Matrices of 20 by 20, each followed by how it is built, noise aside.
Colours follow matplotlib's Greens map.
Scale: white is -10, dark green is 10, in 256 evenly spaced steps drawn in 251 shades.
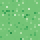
sparse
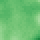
smooth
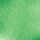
smooth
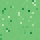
sparse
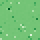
sparse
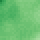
smooth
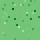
sparse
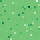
sparse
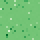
sparse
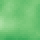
smooth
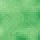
smooth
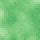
smooth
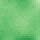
smooth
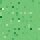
sparse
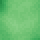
smooth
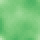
smooth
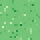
sparse
